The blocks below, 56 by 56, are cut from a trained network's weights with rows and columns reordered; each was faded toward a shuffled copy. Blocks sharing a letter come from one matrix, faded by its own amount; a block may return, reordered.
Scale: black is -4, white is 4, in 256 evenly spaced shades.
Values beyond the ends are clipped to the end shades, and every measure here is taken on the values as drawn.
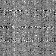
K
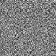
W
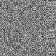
W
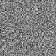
W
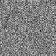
W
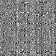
K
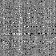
K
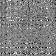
K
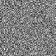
W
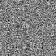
W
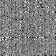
K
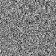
W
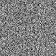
W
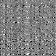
K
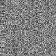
W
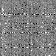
K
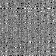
K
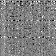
K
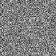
W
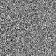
W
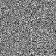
W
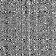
K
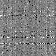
K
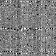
K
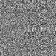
W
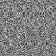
W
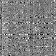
K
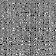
K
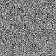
W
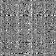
K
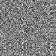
W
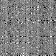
K
